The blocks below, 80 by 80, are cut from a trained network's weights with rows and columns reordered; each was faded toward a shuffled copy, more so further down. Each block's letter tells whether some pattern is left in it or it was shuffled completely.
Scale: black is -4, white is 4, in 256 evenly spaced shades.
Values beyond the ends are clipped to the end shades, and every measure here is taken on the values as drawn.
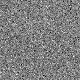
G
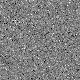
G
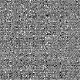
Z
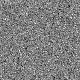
G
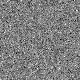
G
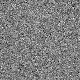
G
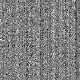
Z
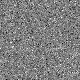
G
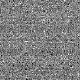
Z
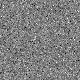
G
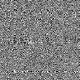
Z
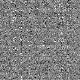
Z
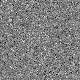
G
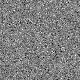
G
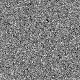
G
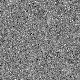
G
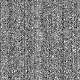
Z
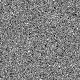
G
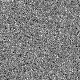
G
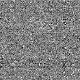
Z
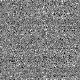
Z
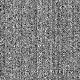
Z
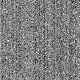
Z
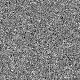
G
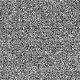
Z
